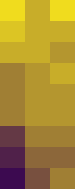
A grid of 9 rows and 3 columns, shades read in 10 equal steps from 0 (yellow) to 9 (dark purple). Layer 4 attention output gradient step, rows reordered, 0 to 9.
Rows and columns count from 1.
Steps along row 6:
down same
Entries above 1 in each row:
1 2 3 3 3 3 3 3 3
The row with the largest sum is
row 9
